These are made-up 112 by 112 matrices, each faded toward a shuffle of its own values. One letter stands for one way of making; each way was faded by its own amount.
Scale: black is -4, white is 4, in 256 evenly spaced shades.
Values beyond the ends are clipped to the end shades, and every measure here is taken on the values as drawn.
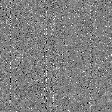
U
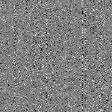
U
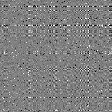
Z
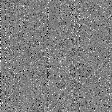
U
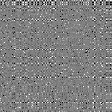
Z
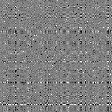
Z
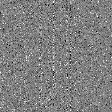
U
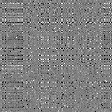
Z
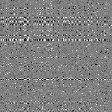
Z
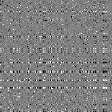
Z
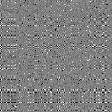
Z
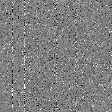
U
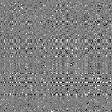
Z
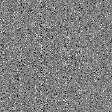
U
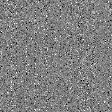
U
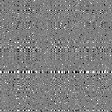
Z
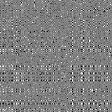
Z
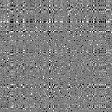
Z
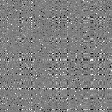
Z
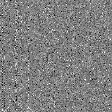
U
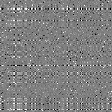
Z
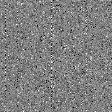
U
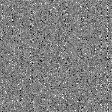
U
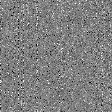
U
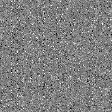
U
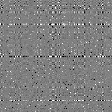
Z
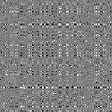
Z
